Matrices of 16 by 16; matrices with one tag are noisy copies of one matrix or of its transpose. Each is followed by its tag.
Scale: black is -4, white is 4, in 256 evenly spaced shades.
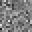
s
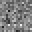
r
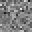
s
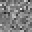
s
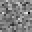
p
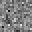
r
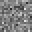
r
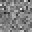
s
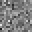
s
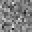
p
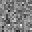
r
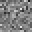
s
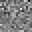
s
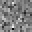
p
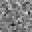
p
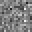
r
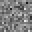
r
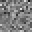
s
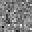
r
